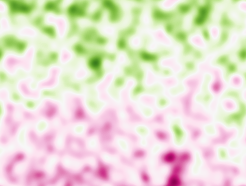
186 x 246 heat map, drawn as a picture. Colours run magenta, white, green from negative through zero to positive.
The values follow a bell shape. The texture varies smoothly and slowly. No single row or column stands out from its neighbours. There are no regular stripes. There are no lone odd cells. The field climbs toward the top.
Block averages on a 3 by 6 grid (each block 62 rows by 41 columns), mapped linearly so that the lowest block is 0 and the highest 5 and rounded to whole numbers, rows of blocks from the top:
4 4 5 4 4 4 | 2 2 3 3 2 3 | 0 0 0 1 0 1
